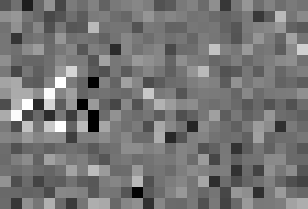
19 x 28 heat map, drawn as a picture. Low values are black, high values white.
The middle left is the ninth with the highest average. There is no overall slope. In the middle left lies a patch that is rougher than the rest. No regular stripes run through it. A few values lie far out on both sides of the bulk. Values change most from cell to cell in the middle left.
